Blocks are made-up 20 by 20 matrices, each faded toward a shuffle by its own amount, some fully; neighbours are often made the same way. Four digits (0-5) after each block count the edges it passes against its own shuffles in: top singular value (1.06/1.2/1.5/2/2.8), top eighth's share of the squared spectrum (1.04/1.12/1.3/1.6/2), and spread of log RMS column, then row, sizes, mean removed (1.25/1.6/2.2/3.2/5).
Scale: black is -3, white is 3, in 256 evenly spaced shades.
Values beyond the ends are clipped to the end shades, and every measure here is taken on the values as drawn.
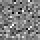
0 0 0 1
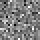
0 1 0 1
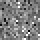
0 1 0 0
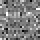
2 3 1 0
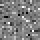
0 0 0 0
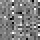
2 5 2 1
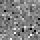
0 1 0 0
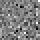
1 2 0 0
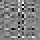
3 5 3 2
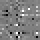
3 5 1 1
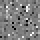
1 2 0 0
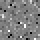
0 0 0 0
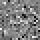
1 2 0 0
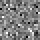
1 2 0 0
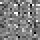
3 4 1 1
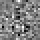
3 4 2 1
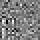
3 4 2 1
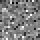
0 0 0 0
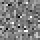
0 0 0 1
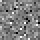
1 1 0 0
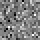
0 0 0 0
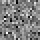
0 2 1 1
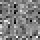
3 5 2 2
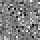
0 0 0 0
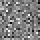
2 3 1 0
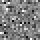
0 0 0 0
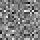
3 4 2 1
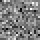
1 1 0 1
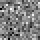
0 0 0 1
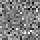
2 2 0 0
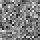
1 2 0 0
